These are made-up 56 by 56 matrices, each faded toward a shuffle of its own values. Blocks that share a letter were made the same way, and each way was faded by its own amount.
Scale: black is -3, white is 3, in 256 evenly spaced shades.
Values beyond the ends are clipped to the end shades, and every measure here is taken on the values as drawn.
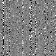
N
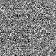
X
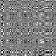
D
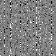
N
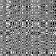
D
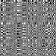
D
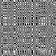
D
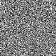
X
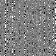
N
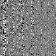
N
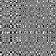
D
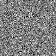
X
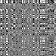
D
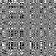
D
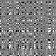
D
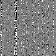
N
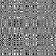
D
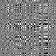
D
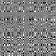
D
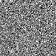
X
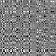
D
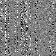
N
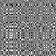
D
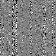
N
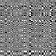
D
